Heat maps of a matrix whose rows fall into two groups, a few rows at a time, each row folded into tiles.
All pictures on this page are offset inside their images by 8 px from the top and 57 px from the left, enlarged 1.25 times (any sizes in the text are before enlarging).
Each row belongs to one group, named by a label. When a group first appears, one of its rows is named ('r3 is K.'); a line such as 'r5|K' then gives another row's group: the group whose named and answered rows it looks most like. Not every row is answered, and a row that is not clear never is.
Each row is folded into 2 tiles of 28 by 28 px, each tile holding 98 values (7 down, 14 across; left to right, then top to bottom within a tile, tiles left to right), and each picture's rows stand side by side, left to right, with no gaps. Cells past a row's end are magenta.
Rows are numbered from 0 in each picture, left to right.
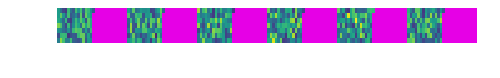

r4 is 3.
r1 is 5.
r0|5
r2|5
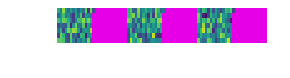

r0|5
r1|5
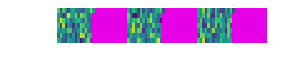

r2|5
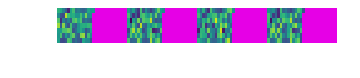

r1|3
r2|3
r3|3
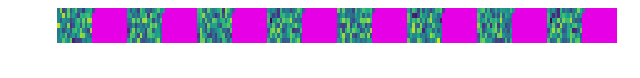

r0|5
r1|3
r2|5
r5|3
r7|3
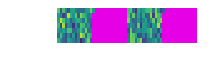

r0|3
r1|5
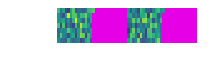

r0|3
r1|3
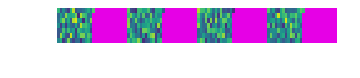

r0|3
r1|5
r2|5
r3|3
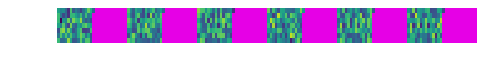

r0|3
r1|5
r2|5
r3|3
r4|5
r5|5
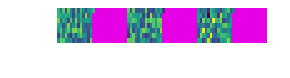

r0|5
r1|5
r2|3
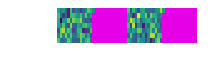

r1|3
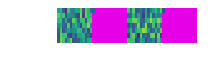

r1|5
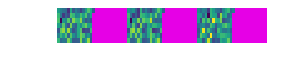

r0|3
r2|3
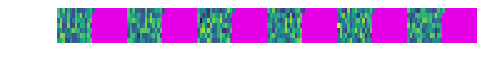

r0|5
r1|5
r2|3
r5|3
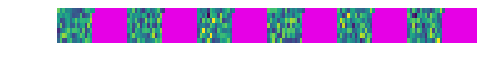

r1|5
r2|3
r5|3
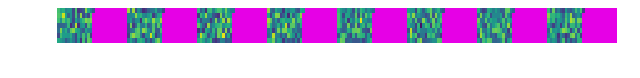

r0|5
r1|5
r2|5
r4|5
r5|5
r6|5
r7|5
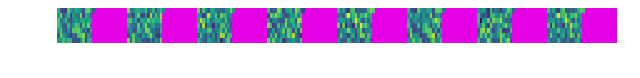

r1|5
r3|5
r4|3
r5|5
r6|3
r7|3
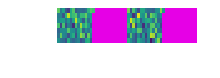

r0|3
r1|3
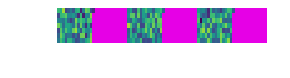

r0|5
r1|5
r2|3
